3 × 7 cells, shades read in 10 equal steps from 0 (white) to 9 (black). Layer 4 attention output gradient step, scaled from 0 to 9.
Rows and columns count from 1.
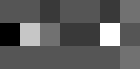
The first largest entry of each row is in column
3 1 1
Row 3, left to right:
6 6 6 6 6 6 5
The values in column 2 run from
2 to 6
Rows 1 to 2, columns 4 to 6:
6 6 7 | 7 7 0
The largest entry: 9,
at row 2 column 1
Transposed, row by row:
6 9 6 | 6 2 6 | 7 5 6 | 6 7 6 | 6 7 6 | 7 0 6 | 5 6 5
